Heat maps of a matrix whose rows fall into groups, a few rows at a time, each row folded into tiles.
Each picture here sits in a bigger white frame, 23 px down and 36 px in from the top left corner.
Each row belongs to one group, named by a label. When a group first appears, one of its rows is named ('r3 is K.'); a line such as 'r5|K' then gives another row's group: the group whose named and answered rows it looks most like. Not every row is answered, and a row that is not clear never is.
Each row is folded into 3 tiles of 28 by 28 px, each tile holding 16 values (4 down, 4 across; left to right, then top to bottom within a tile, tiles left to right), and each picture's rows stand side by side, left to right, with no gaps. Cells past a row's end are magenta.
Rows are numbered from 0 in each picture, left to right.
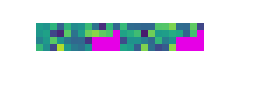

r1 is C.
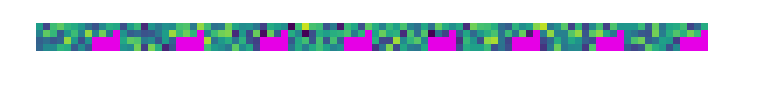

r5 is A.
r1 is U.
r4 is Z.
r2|Z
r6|A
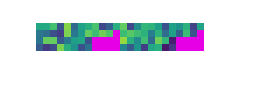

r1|Z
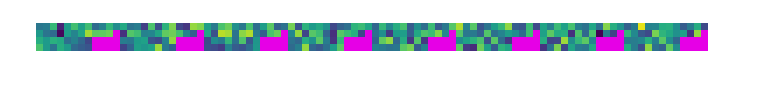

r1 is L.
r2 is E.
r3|A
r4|U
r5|C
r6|Z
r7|C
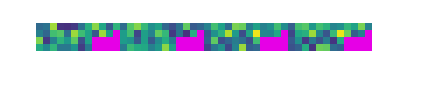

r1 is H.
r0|E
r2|L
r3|L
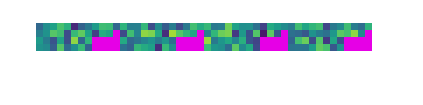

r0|E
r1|A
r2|Z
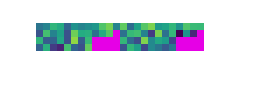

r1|Z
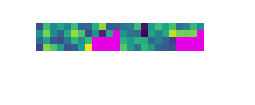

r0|H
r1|C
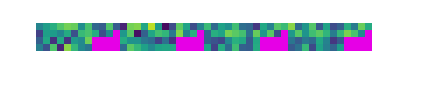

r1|H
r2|A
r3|A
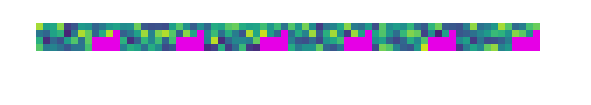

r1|E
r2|L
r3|E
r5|L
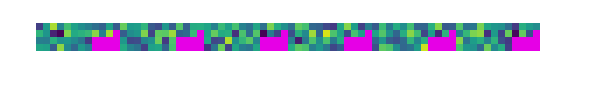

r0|C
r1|E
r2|Z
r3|E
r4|H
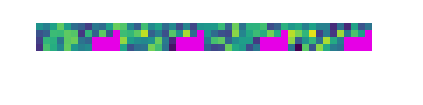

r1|Z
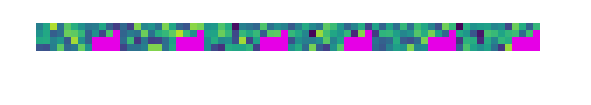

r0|H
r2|E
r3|C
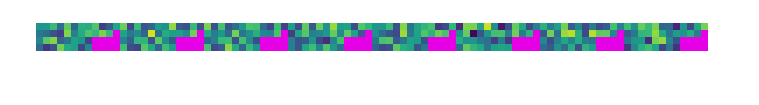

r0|U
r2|C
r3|L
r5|H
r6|A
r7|A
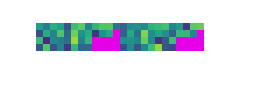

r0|E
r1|L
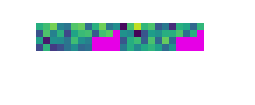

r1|U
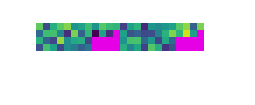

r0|Z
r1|U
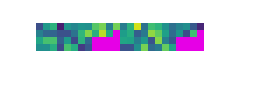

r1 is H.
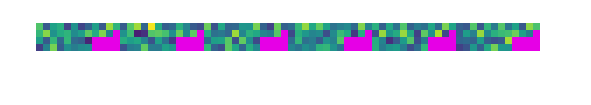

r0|A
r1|H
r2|C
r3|L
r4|A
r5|L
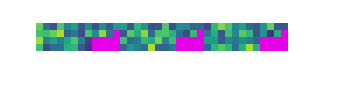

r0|Z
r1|E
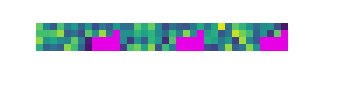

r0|Z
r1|A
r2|H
